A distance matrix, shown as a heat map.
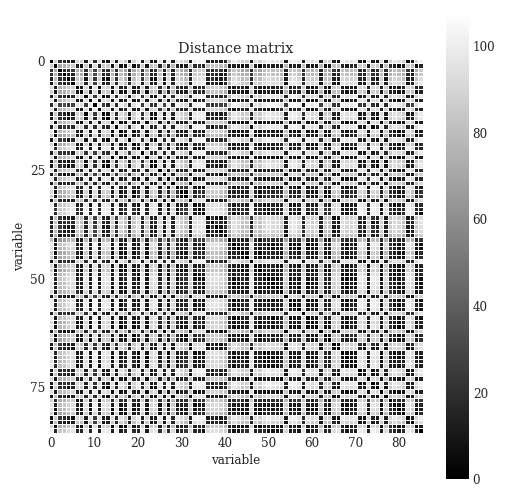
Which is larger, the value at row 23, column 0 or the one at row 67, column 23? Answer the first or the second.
the second
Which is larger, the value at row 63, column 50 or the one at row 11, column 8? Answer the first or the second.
the second
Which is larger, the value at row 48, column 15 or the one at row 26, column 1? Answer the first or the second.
the first
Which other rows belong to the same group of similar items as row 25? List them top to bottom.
1, 6, 7, 9, 11, 14, 16, 17, 19, 20, 22, 27, 29, 30, 31, 33, 34, 35, 41, 42, 43, 44, 45, 47, 48, 49, 50, 51, 52, 53, 55, 56, 57, 59, 60, 61, 63, 64, 67, 68, 69, 70, 73, 76, 78, 79, 80, 81, 84, 85
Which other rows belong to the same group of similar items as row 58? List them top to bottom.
0, 2, 3, 4, 5, 8, 10, 12, 13, 15, 18, 21, 23, 24, 26, 28, 32, 36, 37, 38, 39, 40, 46, 54, 62, 65, 66, 71, 72, 74, 75, 77, 82, 83
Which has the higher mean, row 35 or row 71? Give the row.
71
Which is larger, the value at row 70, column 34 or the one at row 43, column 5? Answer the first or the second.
the second
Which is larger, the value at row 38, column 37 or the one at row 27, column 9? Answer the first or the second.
the first
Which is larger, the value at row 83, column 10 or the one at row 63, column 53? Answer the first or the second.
the first
